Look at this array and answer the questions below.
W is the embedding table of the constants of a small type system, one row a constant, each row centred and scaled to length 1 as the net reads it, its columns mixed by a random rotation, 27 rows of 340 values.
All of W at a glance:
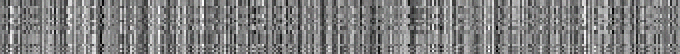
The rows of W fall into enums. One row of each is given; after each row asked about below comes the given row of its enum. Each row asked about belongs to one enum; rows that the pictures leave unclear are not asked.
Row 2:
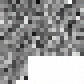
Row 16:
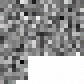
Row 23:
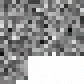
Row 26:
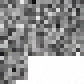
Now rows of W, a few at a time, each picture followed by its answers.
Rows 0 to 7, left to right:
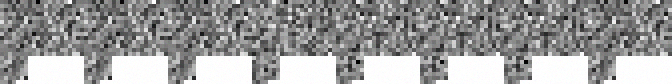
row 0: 2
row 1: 2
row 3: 26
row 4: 16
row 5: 16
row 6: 16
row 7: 2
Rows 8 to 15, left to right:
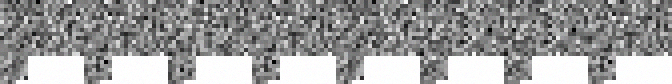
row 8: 2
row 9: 16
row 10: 26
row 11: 16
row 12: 2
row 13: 23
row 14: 23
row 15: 16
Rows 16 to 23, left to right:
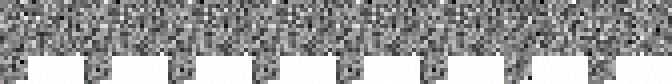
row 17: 26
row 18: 26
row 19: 26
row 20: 26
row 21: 26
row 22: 2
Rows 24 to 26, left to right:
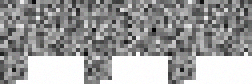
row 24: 26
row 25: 23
